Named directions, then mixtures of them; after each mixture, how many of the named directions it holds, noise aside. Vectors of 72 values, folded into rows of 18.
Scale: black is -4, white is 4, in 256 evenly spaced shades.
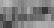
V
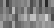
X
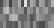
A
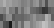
two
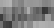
one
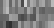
two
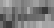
one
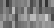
one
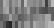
three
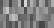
one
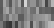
three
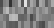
one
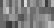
three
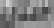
two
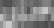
one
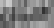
three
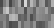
one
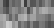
two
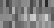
one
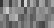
one
